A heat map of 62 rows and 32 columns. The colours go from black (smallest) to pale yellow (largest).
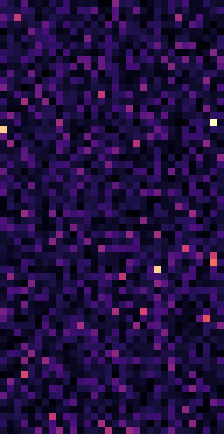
Slope: none. Seam: none. Mirror symmetry: none. Average level on the scale: 10%. Stripes: none. Grain: fine. Histogram: skewed, a long tail of high values.
